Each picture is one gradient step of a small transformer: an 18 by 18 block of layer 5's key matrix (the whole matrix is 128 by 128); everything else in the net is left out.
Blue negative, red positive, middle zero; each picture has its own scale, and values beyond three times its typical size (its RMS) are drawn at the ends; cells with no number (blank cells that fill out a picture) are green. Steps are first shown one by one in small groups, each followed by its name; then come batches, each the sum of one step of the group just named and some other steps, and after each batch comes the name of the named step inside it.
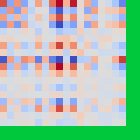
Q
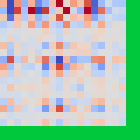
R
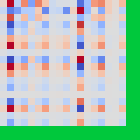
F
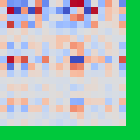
Q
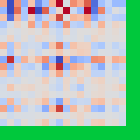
R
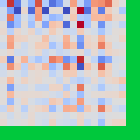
F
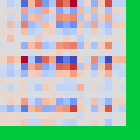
Q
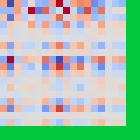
R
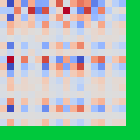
R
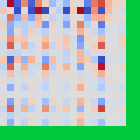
F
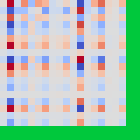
F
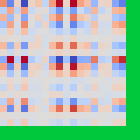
Q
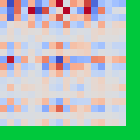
R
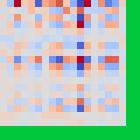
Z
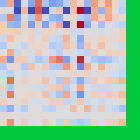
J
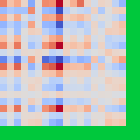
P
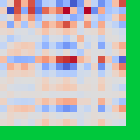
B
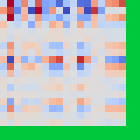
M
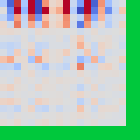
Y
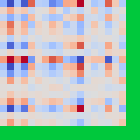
P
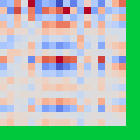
B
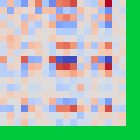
P
